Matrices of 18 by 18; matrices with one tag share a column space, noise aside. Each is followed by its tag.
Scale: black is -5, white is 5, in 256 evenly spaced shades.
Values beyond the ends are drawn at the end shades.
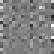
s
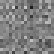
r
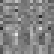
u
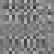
r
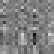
u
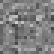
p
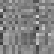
u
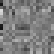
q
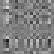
r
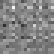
s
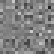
r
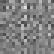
s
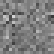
p
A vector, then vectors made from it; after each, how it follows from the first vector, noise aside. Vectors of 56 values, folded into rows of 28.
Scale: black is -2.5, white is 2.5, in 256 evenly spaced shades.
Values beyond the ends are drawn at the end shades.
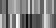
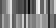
reversed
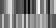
reversed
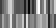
reversed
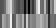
reversed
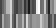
reversed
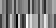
sign-scrambled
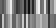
reversed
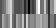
reversed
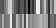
reversed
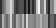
reversed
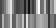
reversed
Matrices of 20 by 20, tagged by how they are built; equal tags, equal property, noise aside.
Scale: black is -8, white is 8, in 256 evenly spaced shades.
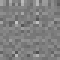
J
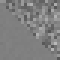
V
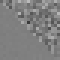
V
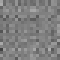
J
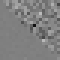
V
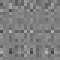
J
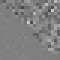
V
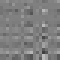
J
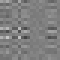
J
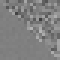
V
